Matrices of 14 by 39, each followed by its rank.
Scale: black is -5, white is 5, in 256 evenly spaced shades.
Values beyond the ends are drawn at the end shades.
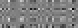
two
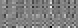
two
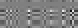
one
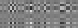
one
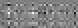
two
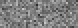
full rank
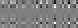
one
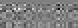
two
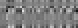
two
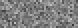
full rank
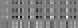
one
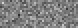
full rank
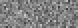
full rank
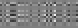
one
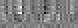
two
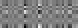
one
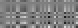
one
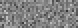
full rank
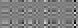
one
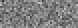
full rank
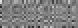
two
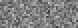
full rank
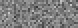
full rank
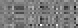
two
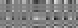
one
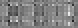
two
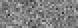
full rank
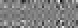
two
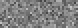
full rank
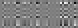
one
